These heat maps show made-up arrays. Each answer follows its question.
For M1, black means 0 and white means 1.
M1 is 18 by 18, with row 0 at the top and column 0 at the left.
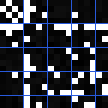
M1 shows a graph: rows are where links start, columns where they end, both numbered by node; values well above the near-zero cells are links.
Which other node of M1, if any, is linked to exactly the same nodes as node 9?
node 16
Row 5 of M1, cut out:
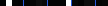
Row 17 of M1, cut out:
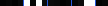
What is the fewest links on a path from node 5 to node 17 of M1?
3
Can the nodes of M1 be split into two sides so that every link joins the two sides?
no
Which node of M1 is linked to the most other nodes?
node 4
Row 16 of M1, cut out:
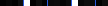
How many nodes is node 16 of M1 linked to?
2
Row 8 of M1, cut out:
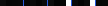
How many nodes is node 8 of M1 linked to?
2
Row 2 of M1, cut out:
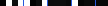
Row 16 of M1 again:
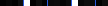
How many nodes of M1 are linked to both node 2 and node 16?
2
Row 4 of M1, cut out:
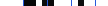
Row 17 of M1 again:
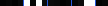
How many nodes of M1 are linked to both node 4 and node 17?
3
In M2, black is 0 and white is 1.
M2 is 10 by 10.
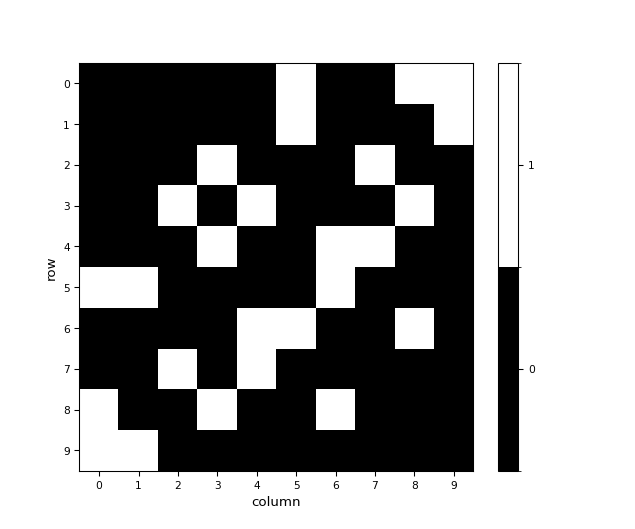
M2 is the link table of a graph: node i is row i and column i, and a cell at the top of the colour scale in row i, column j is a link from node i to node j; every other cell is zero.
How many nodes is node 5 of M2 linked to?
3
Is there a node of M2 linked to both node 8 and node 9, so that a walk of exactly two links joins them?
yes
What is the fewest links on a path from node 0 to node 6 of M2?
2
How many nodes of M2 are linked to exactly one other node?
0
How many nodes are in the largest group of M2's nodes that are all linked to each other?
2
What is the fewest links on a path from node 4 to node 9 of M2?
4
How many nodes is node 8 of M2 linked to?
3
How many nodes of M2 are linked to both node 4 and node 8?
2
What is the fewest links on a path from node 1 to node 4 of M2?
3
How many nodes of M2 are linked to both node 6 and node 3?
2
